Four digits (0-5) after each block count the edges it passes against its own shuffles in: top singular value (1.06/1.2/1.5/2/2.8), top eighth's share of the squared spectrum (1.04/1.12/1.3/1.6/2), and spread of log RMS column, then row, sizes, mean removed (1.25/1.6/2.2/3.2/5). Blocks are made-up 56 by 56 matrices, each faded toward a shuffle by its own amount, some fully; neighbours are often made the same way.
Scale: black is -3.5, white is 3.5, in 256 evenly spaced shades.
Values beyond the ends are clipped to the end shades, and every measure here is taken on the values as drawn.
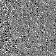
1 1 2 0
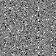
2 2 2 0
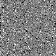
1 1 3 0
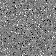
0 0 0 0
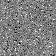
0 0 0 0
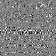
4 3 1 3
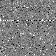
2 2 0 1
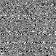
1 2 0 3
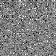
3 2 0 1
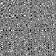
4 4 2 2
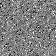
0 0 0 0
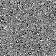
2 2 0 0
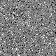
0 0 0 0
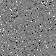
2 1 0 0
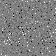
1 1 0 0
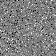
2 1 0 0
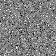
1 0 0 0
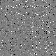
3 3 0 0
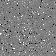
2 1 0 0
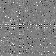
4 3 1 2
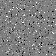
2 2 1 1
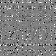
4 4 2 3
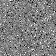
1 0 0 0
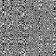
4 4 3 2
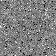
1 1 0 0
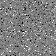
1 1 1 1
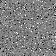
0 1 0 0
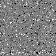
1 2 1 2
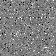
1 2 0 1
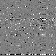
4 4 1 2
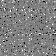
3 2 0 1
